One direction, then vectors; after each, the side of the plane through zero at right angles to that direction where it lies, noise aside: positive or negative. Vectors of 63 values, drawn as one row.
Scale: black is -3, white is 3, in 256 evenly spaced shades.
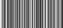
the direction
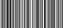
positive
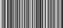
positive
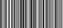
negative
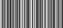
positive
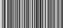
positive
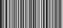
negative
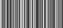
positive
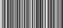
positive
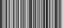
negative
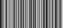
negative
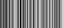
negative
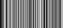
negative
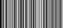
negative
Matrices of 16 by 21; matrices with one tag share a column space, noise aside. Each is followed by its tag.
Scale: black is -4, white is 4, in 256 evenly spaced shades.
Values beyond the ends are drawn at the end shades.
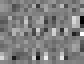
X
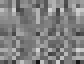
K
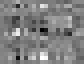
X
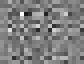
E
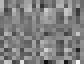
K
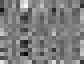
K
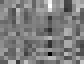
K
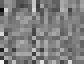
K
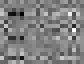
E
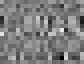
X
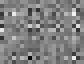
E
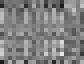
K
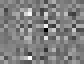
E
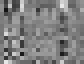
K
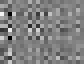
E
